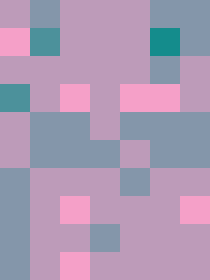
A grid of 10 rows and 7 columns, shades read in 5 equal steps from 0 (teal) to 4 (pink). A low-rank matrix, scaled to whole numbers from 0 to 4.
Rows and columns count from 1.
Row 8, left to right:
2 3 4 3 3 3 4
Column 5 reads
3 3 3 4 2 3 2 3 3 3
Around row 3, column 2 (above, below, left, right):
1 3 3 3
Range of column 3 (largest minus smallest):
2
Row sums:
18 16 20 22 16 16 19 22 19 21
